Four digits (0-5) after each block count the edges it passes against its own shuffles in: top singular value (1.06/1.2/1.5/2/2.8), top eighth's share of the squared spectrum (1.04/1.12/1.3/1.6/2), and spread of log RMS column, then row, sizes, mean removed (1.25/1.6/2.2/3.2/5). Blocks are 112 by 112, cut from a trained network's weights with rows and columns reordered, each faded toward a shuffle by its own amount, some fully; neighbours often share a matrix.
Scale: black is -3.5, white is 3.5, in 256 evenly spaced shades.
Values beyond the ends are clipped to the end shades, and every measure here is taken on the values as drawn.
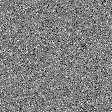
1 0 0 0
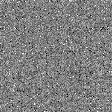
2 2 0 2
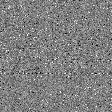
2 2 0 1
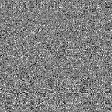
4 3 0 3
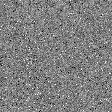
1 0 0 0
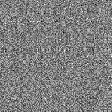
4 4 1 2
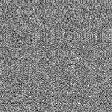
4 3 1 2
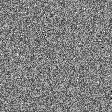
2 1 0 0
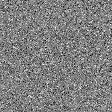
0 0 0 0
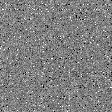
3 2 0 2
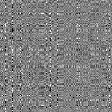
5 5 3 3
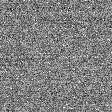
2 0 0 0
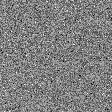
1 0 0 0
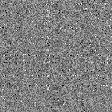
3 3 0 2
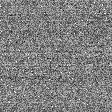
2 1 0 0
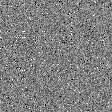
2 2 0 1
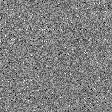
3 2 0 1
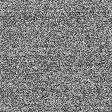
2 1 0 0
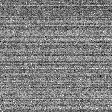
5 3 1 2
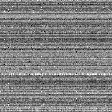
5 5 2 4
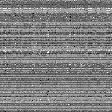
5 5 2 4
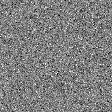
2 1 0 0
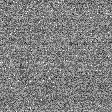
2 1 0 0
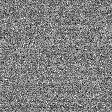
2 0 0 0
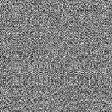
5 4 1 3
